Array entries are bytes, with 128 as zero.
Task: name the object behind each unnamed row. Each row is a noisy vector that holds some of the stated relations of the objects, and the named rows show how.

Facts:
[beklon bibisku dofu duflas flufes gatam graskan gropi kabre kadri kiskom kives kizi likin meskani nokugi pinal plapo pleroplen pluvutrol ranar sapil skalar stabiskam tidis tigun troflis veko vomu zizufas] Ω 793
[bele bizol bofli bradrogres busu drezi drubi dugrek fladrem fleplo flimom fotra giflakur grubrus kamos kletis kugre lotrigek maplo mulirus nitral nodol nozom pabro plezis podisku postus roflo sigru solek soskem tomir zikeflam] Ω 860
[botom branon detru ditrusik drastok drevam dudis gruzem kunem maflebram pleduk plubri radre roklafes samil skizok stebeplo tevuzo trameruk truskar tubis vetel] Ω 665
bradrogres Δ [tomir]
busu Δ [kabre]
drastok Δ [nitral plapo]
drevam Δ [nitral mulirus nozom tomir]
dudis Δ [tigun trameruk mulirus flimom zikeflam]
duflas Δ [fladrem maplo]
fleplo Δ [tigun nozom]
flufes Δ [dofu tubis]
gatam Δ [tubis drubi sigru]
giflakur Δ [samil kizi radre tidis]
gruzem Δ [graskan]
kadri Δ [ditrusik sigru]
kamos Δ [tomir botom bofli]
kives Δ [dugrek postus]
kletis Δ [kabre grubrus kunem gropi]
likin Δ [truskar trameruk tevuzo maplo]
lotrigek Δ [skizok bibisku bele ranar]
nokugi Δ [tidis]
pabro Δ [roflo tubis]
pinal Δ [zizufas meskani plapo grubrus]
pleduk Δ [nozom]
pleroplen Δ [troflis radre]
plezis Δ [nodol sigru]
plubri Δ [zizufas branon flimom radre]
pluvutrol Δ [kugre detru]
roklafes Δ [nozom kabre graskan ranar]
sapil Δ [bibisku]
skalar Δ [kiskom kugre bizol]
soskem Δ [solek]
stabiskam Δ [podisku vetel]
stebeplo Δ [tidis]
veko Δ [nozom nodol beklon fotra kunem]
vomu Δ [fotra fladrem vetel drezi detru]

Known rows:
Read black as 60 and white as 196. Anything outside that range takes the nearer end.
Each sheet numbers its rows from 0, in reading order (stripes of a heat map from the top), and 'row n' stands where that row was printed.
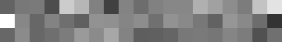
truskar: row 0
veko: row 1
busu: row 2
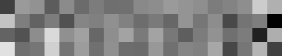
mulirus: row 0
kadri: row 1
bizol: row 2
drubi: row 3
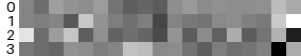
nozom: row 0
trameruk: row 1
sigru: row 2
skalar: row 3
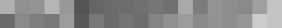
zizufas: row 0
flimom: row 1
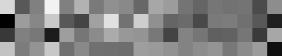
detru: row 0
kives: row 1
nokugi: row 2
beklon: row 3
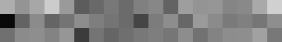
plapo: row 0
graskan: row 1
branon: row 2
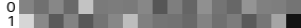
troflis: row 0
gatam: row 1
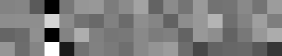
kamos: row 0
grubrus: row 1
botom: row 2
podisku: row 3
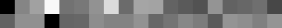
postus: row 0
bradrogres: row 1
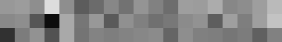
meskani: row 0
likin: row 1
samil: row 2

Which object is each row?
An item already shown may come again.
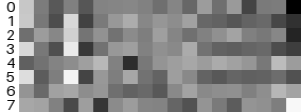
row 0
kadri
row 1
stabiskam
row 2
gropi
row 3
stabiskam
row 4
maplo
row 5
vetel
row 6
nozom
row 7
drastok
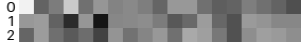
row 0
drezi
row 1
plubri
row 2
fleplo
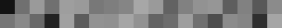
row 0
tidis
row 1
giflakur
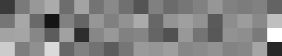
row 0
kabre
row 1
drevam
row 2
drastok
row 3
beklon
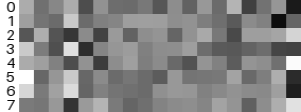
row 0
ditrusik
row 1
pluvutrol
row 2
dudis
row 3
stabiskam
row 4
drastok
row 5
nodol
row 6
beklon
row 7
tomir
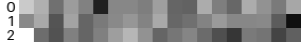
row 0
pinal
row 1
kletis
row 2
vomu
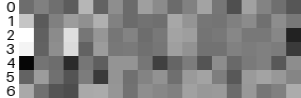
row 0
pleroplen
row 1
fladrem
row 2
fotra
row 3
fotra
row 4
gruzem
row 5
fleplo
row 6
duflas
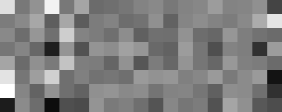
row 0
kunem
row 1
nitral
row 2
troflis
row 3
giflakur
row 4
troflis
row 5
beklon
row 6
veko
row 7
roklafes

